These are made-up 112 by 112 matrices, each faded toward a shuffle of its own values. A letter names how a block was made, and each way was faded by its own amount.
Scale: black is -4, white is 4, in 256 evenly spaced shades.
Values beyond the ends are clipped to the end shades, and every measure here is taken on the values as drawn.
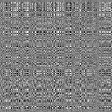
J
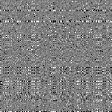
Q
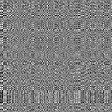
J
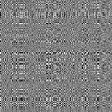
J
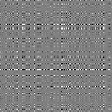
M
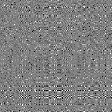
Q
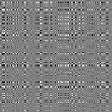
M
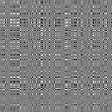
M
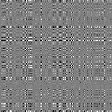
M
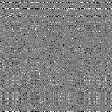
Q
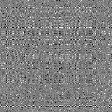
Q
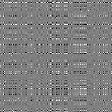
M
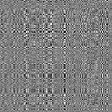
J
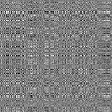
J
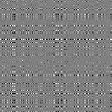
M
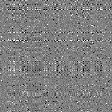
Q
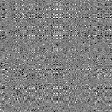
Q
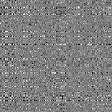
Q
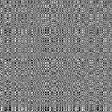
J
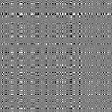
M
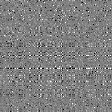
Q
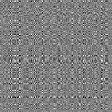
J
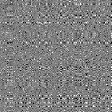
Q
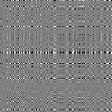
M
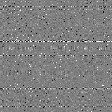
Q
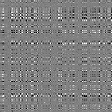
M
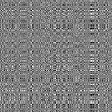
J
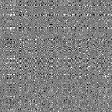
Q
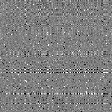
Q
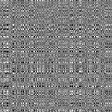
J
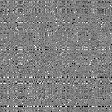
Q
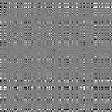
M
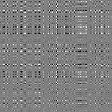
M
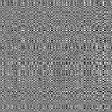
J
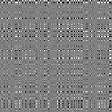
M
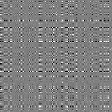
M
